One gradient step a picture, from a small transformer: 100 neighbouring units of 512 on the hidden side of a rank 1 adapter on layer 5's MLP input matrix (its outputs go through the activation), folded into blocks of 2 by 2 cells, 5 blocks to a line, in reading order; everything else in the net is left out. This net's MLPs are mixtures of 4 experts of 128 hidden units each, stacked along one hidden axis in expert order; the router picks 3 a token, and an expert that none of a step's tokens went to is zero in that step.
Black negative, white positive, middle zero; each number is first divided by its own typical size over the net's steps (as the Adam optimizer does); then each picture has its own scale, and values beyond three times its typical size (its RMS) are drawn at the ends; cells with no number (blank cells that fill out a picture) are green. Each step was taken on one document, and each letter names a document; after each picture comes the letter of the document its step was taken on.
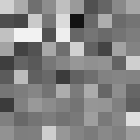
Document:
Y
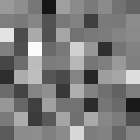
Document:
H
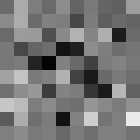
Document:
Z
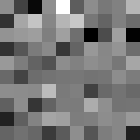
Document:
Y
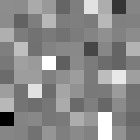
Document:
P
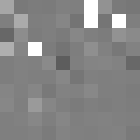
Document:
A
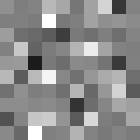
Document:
H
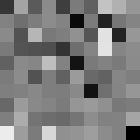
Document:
Z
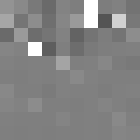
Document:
A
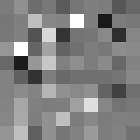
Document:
Z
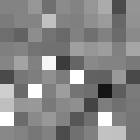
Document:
P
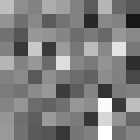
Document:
H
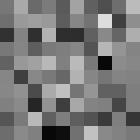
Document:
Y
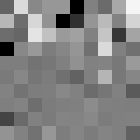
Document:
Y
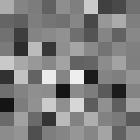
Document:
H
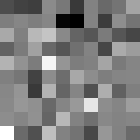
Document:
Z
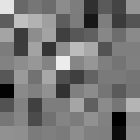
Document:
H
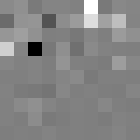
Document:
A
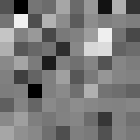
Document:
Y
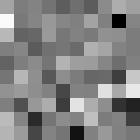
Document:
H
